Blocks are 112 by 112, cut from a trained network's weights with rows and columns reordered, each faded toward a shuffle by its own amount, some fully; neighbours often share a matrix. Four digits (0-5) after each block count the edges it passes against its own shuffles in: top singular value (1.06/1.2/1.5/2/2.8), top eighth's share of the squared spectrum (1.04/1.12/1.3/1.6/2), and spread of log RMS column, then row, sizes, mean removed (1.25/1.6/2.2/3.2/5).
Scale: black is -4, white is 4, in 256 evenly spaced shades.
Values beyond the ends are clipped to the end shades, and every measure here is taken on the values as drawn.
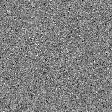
2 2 0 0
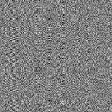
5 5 3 2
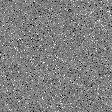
0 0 0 0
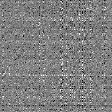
4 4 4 1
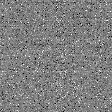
2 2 1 0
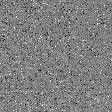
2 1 1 0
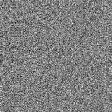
3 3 1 1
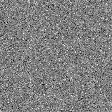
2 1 0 0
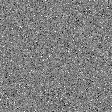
0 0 0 0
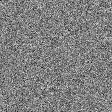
0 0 0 0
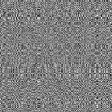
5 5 3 3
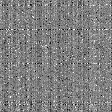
4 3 1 3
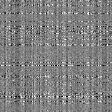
5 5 2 4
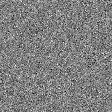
2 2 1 0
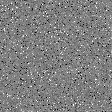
0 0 0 0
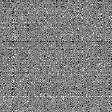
4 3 3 1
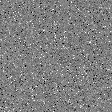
0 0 0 0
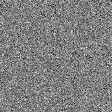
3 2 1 1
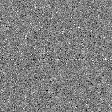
3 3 0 1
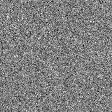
1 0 0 0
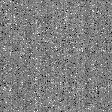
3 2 0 1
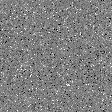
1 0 0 0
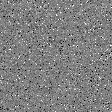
1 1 0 0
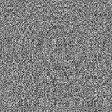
4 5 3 2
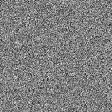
3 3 1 0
